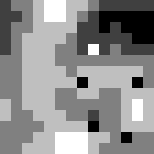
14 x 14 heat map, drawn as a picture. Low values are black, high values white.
Lone odd cells: 5, 1 higher and 4 lower than their neighbours. Ninth with the lowest average: top right. Calmest part: middle left. Ninth with the highest average: bottom middle.
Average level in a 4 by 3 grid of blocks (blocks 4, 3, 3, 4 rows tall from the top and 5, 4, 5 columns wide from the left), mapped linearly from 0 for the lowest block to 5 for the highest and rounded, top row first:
440
443
444
454
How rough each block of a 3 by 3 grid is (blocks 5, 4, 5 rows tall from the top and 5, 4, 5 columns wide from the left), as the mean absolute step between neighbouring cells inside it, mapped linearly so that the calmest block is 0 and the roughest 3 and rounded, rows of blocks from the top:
121
032
122
